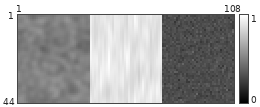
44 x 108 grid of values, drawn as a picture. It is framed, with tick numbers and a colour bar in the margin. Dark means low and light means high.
The table splits into one row of 3 panels. Panel 1,1: middling, blotchy, faint in contrast. Panel 1,2: very high, streaked downward, faint in contrast. Panel 1,3: low, fine-grained, faint in contrast.
